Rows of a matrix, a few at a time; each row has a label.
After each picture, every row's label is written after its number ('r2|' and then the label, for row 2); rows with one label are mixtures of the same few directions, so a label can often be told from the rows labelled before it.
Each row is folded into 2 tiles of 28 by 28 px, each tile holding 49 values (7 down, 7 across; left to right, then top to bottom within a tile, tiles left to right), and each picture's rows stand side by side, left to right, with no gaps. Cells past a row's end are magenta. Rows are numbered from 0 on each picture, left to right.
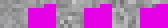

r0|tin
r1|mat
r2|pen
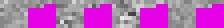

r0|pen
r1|mat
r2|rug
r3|pen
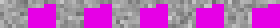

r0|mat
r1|mat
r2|mat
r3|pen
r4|pen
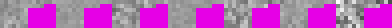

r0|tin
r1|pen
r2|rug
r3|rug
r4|pen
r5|mat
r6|tin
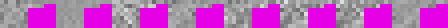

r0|pen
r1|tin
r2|tin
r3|pen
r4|pen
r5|pen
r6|pen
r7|pen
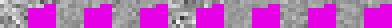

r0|tin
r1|tin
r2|pen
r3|mat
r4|pen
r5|mat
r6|rug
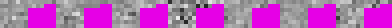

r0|mat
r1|rug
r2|rug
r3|tin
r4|pen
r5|rug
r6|pen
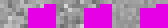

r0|rug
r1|rug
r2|tin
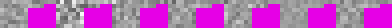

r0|rug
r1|pen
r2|tin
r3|pen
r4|mat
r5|pen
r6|pen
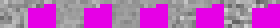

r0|pen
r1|rug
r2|mat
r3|mat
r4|rug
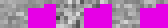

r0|rug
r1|pen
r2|rug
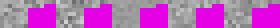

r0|rug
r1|mat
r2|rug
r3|tin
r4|mat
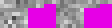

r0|mat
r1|tin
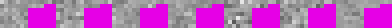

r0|tin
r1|mat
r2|pen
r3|rug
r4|mat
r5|pen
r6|rug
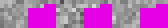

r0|pen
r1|pen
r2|pen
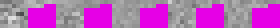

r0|rug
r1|rug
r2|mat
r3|mat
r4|pen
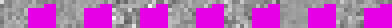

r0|tin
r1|tin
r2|pen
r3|pen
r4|tin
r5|mat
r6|mat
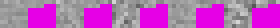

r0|mat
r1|tin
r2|mat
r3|rug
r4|rug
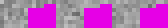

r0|tin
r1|rug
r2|pen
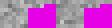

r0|rug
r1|mat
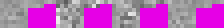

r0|rug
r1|pen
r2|rug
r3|mat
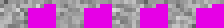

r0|pen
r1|rug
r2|rug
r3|rug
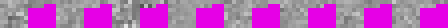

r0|rug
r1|pen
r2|tin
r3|mat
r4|mat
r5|pen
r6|rug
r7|tin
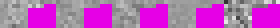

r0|tin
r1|mat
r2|rug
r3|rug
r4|tin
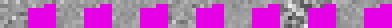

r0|mat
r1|pen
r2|pen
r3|mat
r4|rug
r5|rug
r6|pen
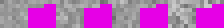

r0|tin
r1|pen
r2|pen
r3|tin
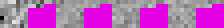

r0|pen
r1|pen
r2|pen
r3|tin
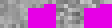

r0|tin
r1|rug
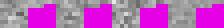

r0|rug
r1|rug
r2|mat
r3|mat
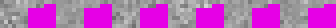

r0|mat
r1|pen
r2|pen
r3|tin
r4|pen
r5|mat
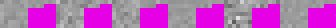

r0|mat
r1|mat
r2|mat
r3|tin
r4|mat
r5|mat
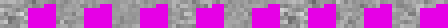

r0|rug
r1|mat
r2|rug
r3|rug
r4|pen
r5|rug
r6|mat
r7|rug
